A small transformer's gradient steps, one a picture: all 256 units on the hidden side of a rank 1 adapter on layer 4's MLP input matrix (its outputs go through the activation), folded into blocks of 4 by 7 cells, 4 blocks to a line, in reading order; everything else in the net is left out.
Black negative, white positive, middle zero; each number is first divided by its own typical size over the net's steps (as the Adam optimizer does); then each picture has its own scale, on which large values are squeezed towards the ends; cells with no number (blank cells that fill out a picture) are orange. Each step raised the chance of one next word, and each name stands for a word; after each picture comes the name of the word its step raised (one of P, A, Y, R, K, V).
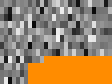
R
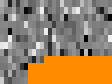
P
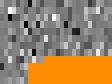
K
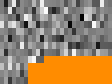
K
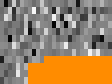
K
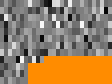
R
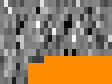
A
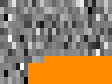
P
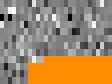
K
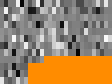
R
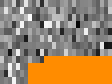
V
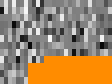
V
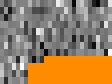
A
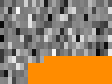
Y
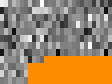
A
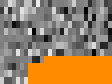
V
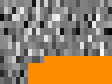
V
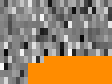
R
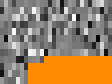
V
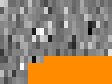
A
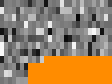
P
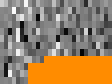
V
